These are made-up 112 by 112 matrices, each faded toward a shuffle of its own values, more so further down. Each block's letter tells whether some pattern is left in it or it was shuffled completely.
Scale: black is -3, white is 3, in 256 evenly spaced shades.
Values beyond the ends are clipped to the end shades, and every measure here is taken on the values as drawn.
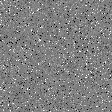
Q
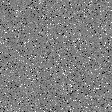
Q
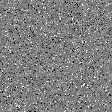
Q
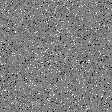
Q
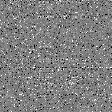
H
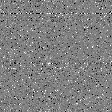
H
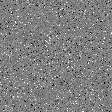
Q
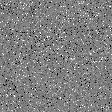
Q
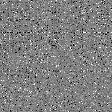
H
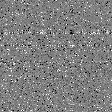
H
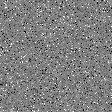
Q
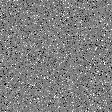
Q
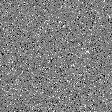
Q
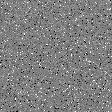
Q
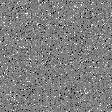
H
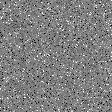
Q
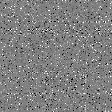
H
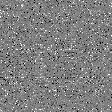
H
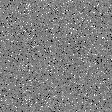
Q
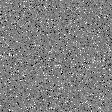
Q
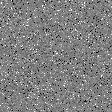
Q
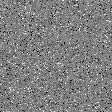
Q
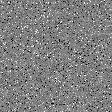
Q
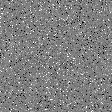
Q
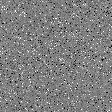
Q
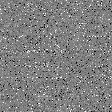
H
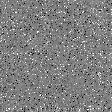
H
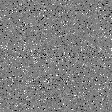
H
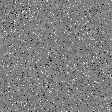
Q
